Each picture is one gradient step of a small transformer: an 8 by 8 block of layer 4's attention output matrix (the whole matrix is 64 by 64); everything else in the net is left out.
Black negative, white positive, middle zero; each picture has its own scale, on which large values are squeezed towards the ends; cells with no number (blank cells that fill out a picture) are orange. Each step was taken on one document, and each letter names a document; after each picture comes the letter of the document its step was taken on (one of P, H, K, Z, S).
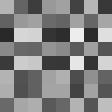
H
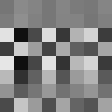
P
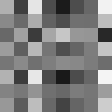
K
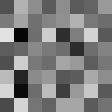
P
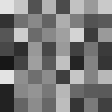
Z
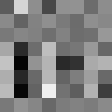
P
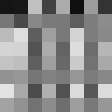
Z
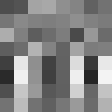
H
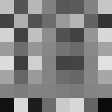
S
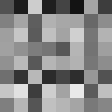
Z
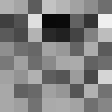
K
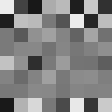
H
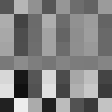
P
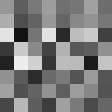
P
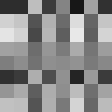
Z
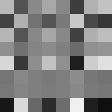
S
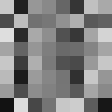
S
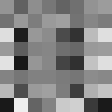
S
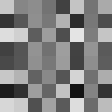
Z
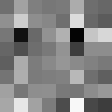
S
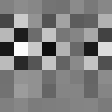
P
